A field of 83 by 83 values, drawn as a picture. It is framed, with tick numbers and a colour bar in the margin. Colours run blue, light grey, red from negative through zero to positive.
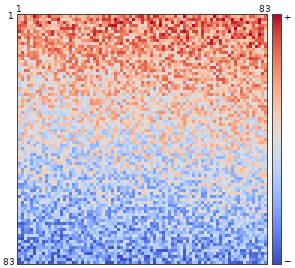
Overall the values sit about 50% of the way up the scale. No regular stripes run through it. The field climbs toward the top. No single row or column stands out from its neighbours. The texture is fine-grained noise.
